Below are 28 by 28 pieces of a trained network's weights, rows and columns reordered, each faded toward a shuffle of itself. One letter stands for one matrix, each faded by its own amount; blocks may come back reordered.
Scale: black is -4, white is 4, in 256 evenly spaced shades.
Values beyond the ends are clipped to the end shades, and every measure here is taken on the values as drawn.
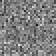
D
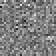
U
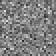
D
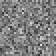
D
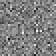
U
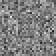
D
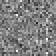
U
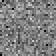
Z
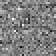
Z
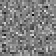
U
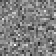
D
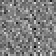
U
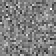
D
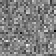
U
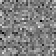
Z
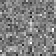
U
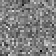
U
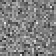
D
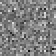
U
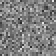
D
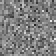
D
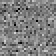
Z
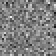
U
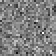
D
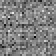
Z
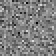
D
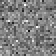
Z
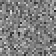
D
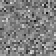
D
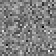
U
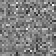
U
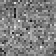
Z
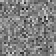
D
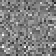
U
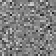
U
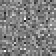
U
